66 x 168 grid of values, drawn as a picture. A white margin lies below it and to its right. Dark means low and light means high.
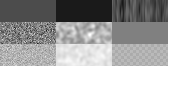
The table splits into 3 rows of 3 panels. Panel 1,1: low, flat. Panel 1,2: very low, flat. Panel 1,3: low, streaked downward. Panel 2,1: middling, fine-grained, strong in contrast. Panel 2,2: high, blotchy. Panel 2,3: middling, flat. Panel 3,1: high, fine-grained. Panel 3,2: very high, blotchy, faint in contrast. Panel 3,3: high, checkered, faint in contrast.
